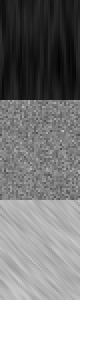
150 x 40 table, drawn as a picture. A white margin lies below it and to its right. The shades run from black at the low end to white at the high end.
It is made of 3 by 1 panels. Panel 1,1: very low, streaked downward, faint in contrast. Panel 2,1: middling, fine-grained. Panel 3,1: high, slanting down to the right, faint in contrast.
